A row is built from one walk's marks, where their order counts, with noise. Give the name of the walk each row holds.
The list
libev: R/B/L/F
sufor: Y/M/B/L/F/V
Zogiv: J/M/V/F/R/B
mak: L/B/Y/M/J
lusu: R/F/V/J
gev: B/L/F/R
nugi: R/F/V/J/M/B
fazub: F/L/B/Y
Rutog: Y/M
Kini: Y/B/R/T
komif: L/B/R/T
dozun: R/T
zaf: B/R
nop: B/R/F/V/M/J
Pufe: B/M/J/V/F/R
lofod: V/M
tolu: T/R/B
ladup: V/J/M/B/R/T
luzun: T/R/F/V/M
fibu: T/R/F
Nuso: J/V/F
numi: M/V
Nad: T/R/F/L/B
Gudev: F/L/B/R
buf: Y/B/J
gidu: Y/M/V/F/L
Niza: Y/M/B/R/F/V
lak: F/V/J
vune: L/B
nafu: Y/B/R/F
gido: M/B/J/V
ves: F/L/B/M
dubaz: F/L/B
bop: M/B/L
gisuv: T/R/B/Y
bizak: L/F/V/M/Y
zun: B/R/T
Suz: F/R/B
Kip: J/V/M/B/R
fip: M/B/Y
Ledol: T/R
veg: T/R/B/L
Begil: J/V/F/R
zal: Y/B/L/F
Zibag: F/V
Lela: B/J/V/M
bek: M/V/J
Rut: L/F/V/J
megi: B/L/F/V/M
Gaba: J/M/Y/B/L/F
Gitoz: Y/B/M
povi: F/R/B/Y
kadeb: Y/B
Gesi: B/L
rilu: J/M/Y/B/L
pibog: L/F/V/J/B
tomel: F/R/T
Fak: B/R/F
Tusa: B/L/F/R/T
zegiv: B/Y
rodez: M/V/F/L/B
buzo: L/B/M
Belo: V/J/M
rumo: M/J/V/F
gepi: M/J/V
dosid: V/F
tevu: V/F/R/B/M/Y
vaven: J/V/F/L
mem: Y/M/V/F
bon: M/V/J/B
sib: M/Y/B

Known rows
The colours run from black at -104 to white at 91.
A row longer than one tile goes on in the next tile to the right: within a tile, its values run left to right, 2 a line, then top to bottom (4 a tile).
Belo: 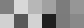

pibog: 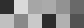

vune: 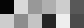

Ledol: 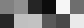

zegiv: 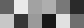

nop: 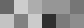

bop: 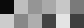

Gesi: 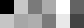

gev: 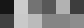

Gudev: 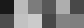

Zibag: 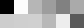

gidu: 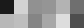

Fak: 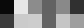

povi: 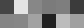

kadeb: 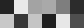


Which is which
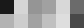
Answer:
vaven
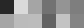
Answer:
Niza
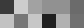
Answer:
nugi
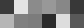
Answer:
fazub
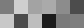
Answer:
mak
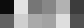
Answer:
libev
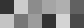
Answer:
rilu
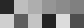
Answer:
buzo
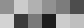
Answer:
Rutog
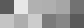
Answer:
Rut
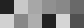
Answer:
ves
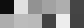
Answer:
dubaz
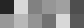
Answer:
Gaba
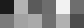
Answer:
veg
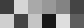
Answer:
sib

